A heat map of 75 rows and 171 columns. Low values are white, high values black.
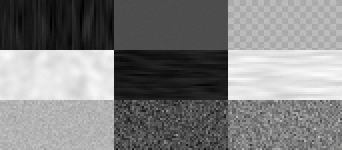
It is made of 3 by 3 panels. Panel 1,1: very high, streaked downward, faint in contrast. Panel 1,2: high, flat. Panel 1,3: low, checkered, faint in contrast. Panel 2,1: very low, blotchy, faint in contrast. Panel 2,2: very high, streaked across, faint in contrast. Panel 2,3: very low, streaked across, faint in contrast. Panel 3,1: low, fine-grained, faint in contrast. Panel 3,2: high, fine-grained. Panel 3,3: middling, fine-grained.
